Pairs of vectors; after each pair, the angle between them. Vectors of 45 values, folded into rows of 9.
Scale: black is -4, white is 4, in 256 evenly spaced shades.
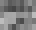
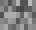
partly aligned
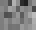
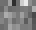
nearly opposite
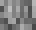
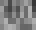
nearly opposite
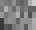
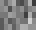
orthogonal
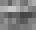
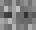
partly aligned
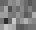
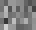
nearly parallel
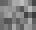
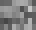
nearly parallel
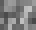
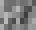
nearly opposite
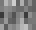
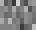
partly opposed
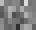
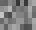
partly opposed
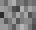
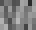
orthogonal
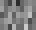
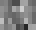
orthogonal
